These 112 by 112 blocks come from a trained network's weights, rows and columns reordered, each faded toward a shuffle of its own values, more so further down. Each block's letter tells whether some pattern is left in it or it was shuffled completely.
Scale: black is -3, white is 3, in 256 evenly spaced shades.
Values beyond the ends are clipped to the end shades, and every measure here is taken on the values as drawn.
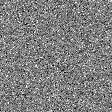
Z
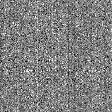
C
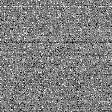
C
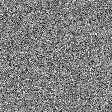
Z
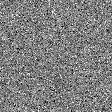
Z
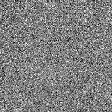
C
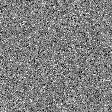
Z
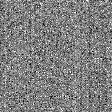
C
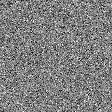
Z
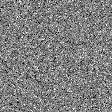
Z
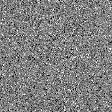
C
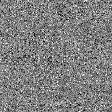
C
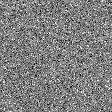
Z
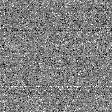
C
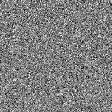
C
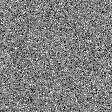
Z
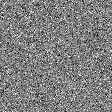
Z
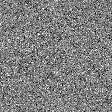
Z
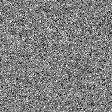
C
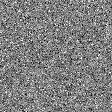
Z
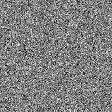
C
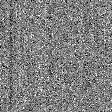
C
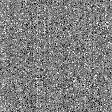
C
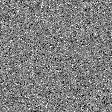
Z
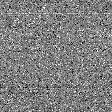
C
